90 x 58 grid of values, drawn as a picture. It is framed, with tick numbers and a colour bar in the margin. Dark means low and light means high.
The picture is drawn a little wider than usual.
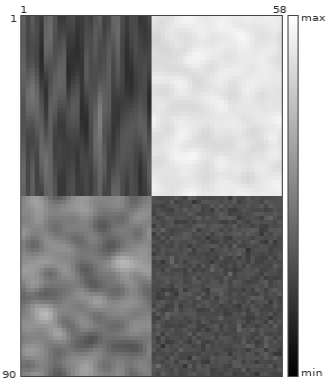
It is made of 2 by 2 panels. Panel 1,1: low, streaked downward. Panel 1,2: very high, blotchy, faint in contrast. Panel 2,1: middling, blotchy. Panel 2,2: low, fine-grained, faint in contrast.
